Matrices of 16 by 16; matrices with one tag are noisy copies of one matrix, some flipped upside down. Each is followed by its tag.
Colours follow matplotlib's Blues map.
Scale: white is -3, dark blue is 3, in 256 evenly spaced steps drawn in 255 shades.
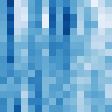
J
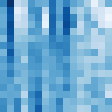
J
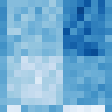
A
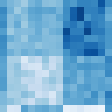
A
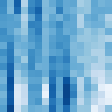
J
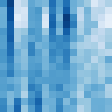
J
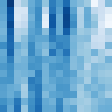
J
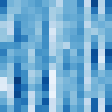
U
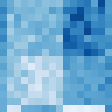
A
